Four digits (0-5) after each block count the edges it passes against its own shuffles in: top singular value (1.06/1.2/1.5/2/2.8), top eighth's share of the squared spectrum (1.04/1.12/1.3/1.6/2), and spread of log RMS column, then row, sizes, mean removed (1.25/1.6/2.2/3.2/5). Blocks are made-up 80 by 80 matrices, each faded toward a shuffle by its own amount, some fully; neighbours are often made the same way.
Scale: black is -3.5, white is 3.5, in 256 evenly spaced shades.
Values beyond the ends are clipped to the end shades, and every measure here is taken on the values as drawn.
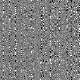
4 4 4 1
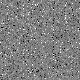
2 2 1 0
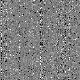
3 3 3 0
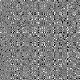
5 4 3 3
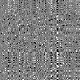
5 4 3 2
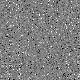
3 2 1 0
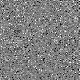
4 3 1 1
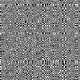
5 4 3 3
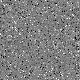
2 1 0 0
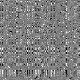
5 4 3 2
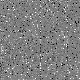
3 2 1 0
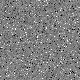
0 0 0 0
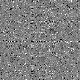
4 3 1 2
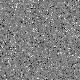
2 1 0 0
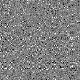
4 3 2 2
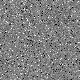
1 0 0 0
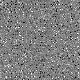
3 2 1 1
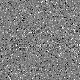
3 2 0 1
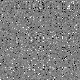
3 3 1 1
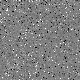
2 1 0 0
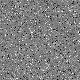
1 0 0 0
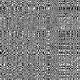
5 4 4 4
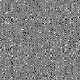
4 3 2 2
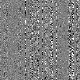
2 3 4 0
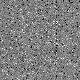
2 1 1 0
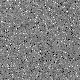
0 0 0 0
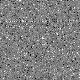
3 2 0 1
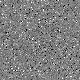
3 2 0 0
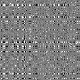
5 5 3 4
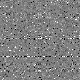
4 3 1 2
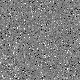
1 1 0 0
